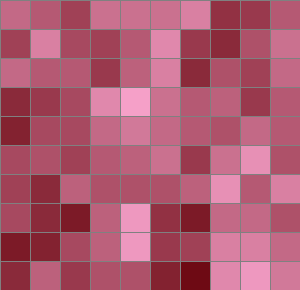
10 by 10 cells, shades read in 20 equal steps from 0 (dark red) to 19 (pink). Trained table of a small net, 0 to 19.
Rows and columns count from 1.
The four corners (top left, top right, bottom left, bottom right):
12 10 4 14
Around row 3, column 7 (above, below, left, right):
6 10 15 9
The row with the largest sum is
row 1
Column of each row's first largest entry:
7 6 6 5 5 9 8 5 5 9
